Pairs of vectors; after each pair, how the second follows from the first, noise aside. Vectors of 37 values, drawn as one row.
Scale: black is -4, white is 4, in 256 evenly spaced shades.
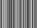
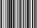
scaled up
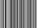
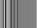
partly zeroed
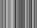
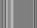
partly zeroed
